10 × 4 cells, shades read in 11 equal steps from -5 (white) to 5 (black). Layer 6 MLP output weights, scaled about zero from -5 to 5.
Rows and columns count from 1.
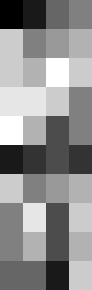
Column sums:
-8 -6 3 -12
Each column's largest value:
5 4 4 3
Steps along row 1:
down down down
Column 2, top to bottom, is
4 0 -2 -4 -2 3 0 -4 -2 1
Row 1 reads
5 4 1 0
